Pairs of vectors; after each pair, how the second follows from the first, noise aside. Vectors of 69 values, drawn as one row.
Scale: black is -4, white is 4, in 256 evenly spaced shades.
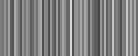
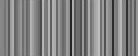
negated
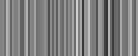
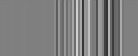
partly zeroed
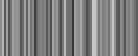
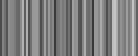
wrapped around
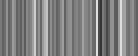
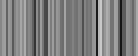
negated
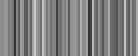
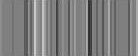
partly zeroed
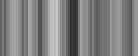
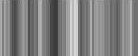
negated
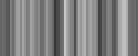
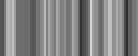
wrapped around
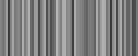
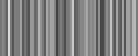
negated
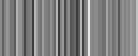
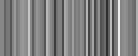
wrapped around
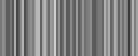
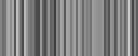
negated
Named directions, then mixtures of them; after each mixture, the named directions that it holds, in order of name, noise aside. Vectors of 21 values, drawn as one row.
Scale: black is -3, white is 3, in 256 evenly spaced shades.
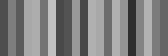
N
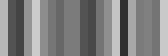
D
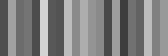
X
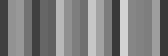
D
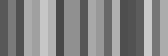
D, N, X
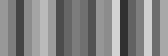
D, N, X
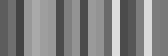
D, N, X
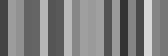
X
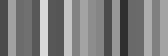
X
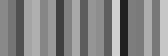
D, N, X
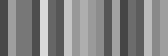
X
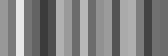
D, N, X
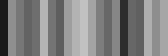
X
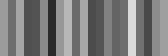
N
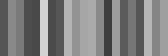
X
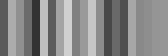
D, N, X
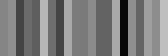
D, X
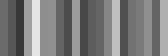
D, N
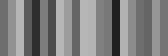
D, N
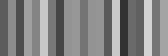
D, N, X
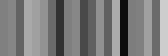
D, N, X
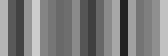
D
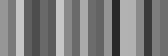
D, N, X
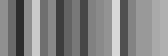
D, N
